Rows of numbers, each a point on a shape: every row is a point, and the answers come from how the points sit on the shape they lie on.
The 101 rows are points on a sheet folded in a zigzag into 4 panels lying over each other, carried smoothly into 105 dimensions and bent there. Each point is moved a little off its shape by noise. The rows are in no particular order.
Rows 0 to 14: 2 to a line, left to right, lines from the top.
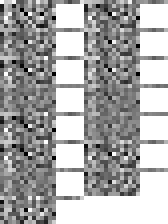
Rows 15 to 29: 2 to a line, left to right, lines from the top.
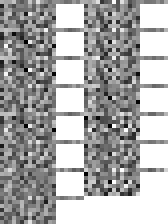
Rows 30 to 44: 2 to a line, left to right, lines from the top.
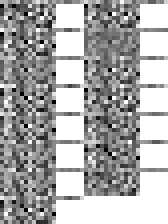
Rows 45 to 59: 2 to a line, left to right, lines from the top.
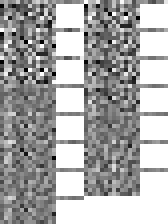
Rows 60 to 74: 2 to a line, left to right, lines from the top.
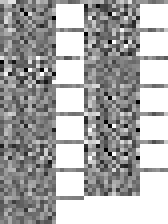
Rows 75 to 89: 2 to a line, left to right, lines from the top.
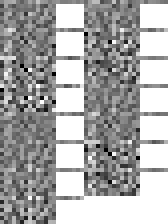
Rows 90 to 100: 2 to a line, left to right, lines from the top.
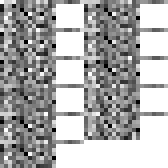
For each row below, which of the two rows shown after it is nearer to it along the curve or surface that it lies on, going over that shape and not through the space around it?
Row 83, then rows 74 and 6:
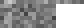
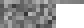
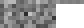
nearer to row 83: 74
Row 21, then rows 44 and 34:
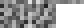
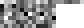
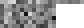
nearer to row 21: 34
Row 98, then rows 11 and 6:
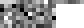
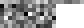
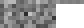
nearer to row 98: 11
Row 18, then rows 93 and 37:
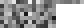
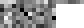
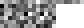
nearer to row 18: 37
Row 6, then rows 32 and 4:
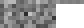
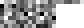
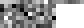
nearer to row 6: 4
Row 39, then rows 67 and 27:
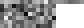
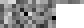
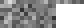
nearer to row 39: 27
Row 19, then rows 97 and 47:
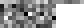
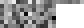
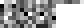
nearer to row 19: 47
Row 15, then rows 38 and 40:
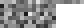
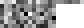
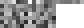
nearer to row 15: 38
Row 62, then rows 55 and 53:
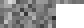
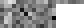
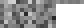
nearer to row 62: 55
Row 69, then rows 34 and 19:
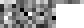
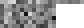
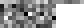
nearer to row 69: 34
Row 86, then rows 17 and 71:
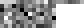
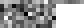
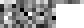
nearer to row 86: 17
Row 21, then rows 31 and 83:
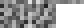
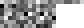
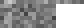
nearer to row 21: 31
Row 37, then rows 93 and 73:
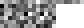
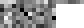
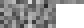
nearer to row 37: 73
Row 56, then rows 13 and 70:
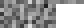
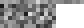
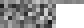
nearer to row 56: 13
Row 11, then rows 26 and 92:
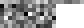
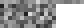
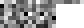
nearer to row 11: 26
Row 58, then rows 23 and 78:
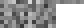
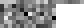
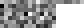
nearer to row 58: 78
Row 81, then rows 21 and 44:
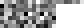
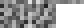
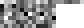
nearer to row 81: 44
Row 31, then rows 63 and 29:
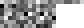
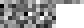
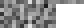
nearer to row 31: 63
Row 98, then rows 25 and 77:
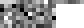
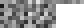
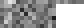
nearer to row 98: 77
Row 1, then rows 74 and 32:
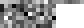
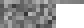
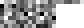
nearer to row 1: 74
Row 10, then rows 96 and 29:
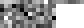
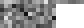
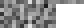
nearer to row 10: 96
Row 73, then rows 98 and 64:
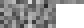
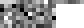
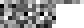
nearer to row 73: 64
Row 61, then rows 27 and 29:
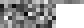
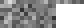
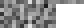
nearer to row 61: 27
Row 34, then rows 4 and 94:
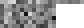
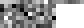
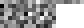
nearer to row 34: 94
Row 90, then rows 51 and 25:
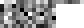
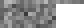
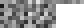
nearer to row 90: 25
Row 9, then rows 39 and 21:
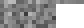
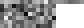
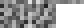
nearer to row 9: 21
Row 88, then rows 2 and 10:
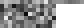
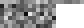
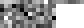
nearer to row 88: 10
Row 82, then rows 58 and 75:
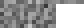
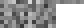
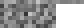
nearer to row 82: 75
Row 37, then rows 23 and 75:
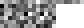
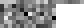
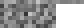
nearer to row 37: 75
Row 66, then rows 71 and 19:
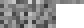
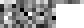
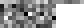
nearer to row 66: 71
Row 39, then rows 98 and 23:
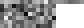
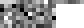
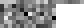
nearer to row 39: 98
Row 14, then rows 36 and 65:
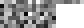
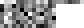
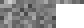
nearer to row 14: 36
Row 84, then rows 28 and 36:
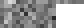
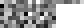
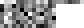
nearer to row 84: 36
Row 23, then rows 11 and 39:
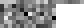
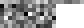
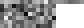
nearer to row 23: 11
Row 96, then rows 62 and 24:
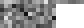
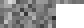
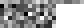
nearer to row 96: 24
